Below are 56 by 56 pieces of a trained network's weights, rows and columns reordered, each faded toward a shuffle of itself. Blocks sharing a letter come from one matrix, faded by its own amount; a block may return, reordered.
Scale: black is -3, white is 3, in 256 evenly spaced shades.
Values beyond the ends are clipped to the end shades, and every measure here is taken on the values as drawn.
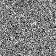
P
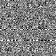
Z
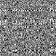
Z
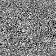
P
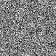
P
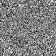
P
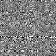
Z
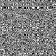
Z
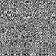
Z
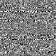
Z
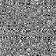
Z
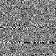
Z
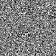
P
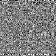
Z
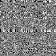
Z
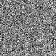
P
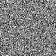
P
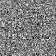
P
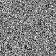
P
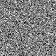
P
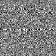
Z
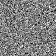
P
